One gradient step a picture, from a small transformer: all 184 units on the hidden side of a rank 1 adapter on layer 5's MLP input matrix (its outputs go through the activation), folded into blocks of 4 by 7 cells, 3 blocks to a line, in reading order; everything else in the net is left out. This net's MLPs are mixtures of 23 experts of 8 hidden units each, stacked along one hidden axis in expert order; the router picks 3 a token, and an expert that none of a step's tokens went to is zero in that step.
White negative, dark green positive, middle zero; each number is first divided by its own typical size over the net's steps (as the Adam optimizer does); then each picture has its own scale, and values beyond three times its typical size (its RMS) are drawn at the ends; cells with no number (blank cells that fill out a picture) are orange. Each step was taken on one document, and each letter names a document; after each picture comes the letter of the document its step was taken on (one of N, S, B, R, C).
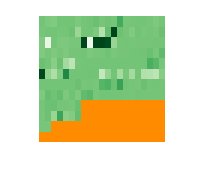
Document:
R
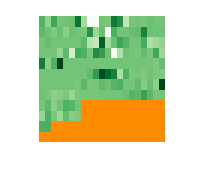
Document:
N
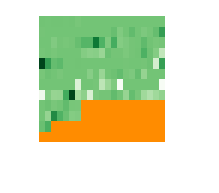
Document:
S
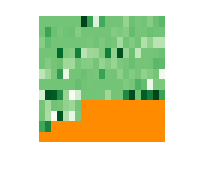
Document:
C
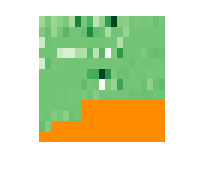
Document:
N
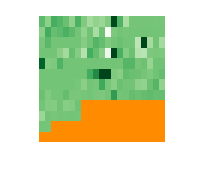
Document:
N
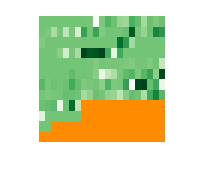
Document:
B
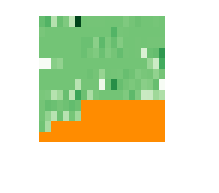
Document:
S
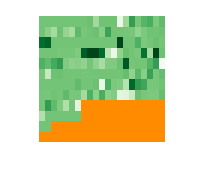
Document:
B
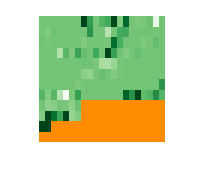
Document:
C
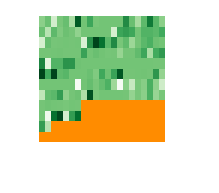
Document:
S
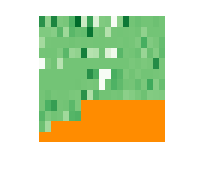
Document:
N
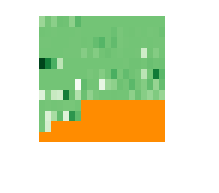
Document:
S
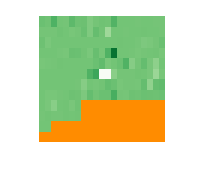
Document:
N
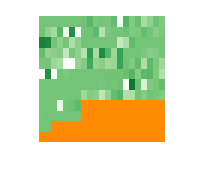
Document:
B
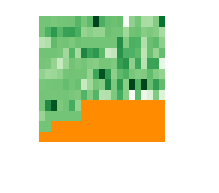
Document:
B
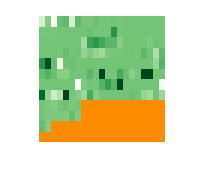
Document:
S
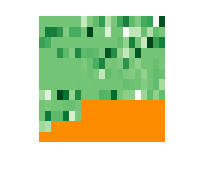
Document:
C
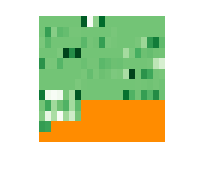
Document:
C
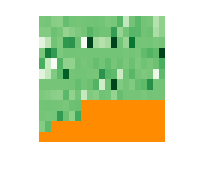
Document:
R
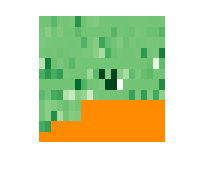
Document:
S
